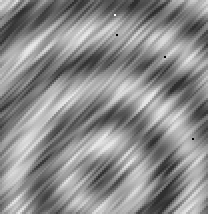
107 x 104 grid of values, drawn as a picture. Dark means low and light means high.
Four lone cells stand out: one far higher and three far lower than their neighbours. Rings spread out from the bottom middle. The bottom middle is the ninth with the highest average.
